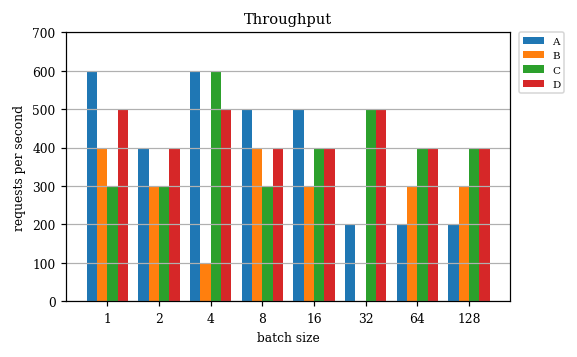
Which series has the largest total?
D
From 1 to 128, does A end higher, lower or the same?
lower
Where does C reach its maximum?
4
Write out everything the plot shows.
Title: Throughput
x-axis: batch size, ticks 1 2 4 8 16 32 64 128
y-axis: requests per second, ticks 0 100 200 300 400 500 600 700
Legend: A, B, C, D
Values:
A: 600 400 600 500 500 200 200 200
B: 400 300 100 400 300 0 300 300
C: 300 300 600 300 400 500 400 400
D: 500 400 500 400 400 500 400 400
